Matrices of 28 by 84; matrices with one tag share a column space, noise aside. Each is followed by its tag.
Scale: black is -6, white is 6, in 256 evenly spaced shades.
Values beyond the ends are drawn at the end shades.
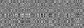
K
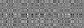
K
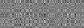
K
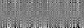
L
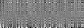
L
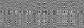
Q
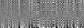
L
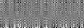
L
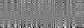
L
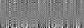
L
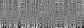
L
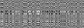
Q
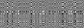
Q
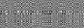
Q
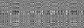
Q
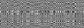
Q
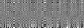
L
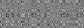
K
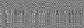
Q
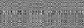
Q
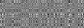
K
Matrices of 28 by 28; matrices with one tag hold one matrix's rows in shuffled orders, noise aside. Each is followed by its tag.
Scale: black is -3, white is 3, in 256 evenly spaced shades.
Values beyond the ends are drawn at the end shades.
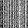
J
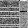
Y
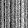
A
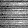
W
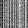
J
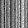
A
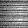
W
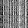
J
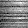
W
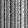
A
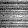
W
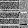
Y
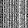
J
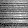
W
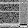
Y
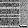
Y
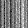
A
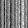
A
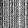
J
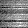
W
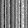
A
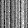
A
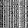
J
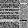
Y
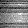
W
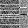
Y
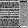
Y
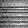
W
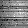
W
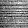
W
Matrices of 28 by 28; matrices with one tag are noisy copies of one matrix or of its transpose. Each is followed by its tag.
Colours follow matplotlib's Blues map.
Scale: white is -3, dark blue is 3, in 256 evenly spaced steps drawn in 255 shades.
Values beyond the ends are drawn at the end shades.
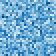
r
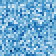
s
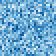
s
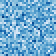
r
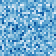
s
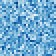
r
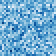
s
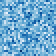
s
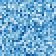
s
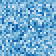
s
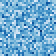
r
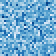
r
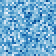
s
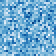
s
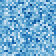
s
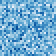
s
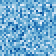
s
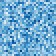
s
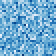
r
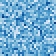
r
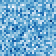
s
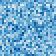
s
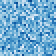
r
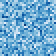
r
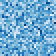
r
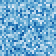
s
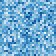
s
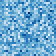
s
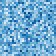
s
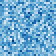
s
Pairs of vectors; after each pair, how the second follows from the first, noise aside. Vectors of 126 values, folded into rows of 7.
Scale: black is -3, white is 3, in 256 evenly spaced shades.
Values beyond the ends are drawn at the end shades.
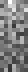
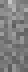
shrunk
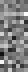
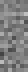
shrunk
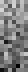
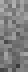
shrunk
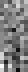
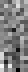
copied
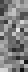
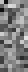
wrapped around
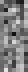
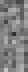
shrunk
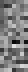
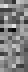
reversed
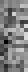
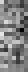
reversed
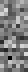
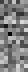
wrapped around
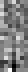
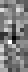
wrapped around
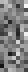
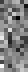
reversed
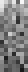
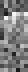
wrapped around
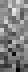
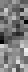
wrapped around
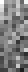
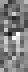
wrapped around
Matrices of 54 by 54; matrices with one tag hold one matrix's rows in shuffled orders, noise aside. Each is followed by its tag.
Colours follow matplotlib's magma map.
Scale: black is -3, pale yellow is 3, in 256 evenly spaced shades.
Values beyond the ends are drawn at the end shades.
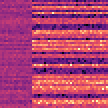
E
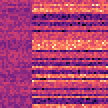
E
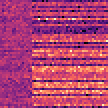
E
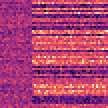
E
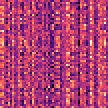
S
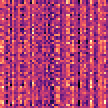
S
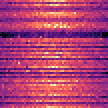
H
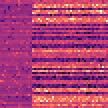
E
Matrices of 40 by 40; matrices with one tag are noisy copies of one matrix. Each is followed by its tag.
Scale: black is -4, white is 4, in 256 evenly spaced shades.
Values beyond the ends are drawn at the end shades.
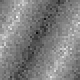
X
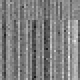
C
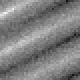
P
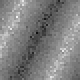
X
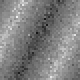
X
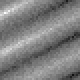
P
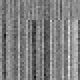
C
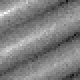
P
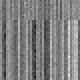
C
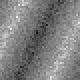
X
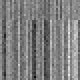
C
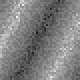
X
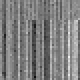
C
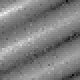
P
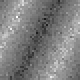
X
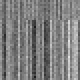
C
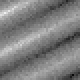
P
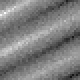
P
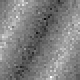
X
